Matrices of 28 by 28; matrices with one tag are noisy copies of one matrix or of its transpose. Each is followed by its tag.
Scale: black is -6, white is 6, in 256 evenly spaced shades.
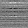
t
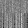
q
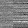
q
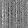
t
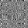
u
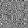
u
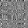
u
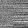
q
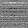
t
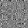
u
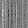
t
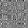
u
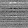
t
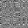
u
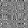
u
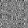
u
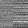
q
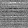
t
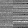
q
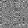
u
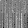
q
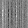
t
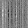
t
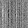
t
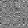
u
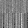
q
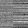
q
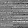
q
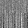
q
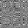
u
